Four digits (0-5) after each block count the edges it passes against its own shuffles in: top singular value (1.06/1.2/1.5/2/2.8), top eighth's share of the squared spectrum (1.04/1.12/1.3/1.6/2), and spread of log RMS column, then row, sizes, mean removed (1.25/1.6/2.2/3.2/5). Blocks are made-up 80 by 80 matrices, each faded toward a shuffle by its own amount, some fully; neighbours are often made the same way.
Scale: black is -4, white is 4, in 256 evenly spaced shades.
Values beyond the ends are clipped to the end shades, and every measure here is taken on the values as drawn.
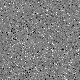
0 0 0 0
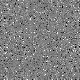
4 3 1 1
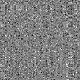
4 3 2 2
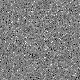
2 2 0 0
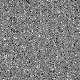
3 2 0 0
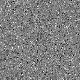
3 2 1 0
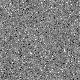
2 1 0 0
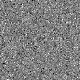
3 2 0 0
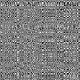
5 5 3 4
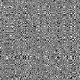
4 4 3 3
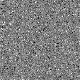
3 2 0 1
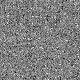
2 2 0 0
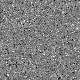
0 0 0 0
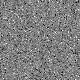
0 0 0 0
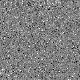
3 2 1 0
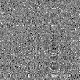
4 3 1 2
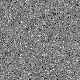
2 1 0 0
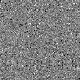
3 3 1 1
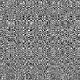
5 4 3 3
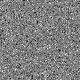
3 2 0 0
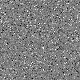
0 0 0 0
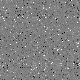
3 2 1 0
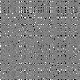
5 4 3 3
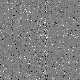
3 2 1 0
